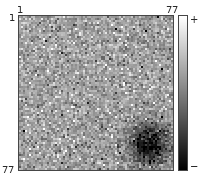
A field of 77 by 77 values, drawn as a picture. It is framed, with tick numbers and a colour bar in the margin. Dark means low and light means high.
On average the colour sits 60% of the way up the scale. The halves do not mirror each other. The ninth with the lowest average is the bottom right. No regular stripes run through it. One dip sinks in the bottom right. No row or column stands out.
